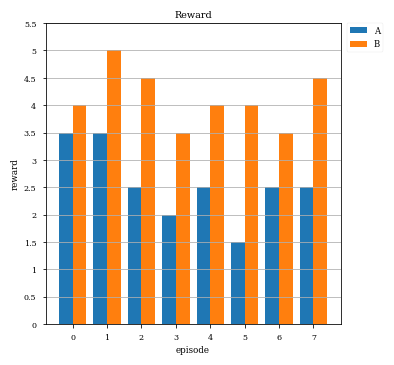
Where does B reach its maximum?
1
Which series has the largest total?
B
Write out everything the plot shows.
Title: Reward
x-axis: episode, ticks 0 1 2 3 4 5 6 7
y-axis: reward, ticks 0 0.5 1 1.5 2 2.5 3 3.5 4 4.5 5 5.5
Legend: A, B
Values:
A: 3.5 3.5 2.5 2 2.5 1.5 2.5 2.5
B: 4 5 4.5 3.5 4 4 3.5 4.5
